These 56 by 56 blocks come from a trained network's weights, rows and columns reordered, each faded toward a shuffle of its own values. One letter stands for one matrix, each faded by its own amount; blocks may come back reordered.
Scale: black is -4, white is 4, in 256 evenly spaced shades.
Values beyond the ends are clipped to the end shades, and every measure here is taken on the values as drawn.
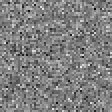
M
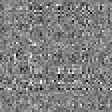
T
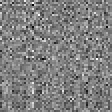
T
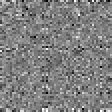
T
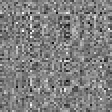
T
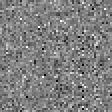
M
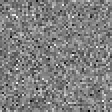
M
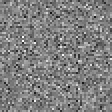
M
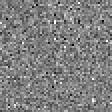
M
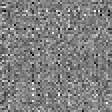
T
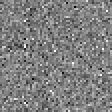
M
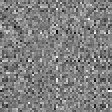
T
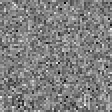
M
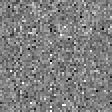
M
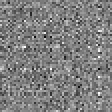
T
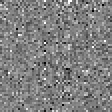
M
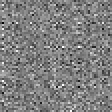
T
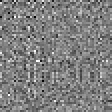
T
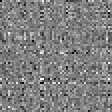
T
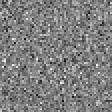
M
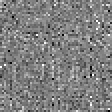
M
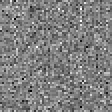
M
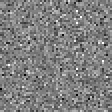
M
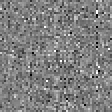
M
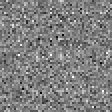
M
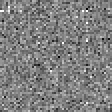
M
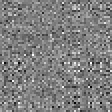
T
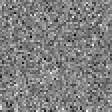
M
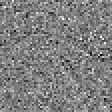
M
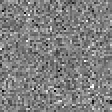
M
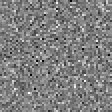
M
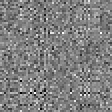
T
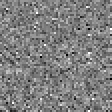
M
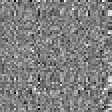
T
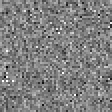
M
